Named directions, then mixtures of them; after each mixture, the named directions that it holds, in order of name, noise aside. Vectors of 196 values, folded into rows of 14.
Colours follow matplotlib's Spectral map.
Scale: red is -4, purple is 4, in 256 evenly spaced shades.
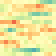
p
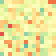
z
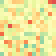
z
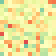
z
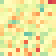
p, z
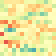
p, z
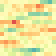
p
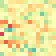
p, z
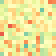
z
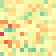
p, z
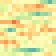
p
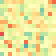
z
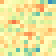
p, z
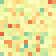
z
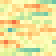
p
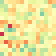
p, z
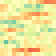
p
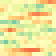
p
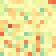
z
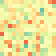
z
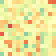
z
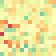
p, z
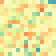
p, z
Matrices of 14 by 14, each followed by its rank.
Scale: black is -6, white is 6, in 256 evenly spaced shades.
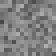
full rank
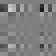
one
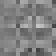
two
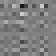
two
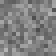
full rank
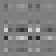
one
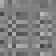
two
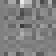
two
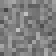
full rank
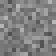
full rank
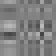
one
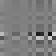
one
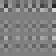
one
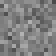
full rank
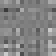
two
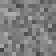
full rank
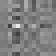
two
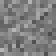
full rank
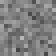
full rank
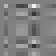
one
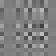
one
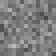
full rank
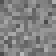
full rank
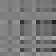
one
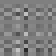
one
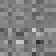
two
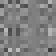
two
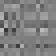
two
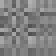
two
